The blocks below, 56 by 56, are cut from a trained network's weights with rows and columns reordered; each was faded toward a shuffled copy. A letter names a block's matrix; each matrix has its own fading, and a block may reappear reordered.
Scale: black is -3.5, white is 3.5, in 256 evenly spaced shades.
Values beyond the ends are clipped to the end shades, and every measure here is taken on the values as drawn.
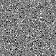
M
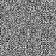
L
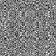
L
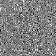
M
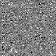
M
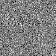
M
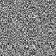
L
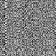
L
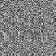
L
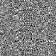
M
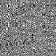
M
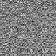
L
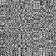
L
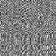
L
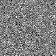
M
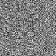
L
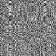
L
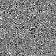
M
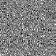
M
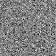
M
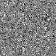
M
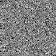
M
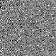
M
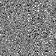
M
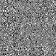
M
